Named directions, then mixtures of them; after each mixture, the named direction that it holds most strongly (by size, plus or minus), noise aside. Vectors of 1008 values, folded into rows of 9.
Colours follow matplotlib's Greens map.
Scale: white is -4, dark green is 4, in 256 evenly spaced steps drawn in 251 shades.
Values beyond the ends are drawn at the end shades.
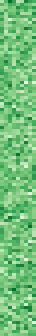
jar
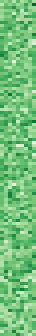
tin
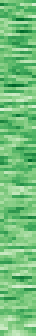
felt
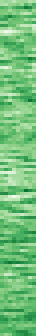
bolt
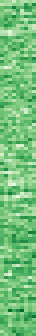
bolt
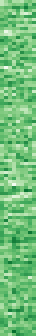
bolt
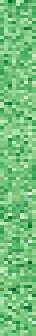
jar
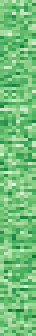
tin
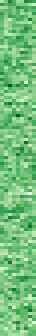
jar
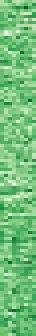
bolt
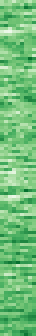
bolt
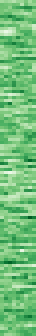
bolt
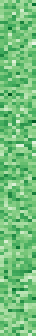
tin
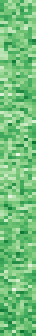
tin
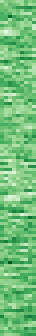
bolt
